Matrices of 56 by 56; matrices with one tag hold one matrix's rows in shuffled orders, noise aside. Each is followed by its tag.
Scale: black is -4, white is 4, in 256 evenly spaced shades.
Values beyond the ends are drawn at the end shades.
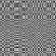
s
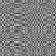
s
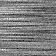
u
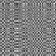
s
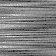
u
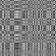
s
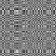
s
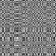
s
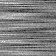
u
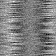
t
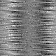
t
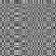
s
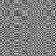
s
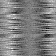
t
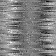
t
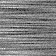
u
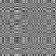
s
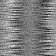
t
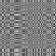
s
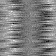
t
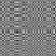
s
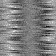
t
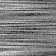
u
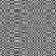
s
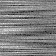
u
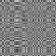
s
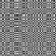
s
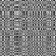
s
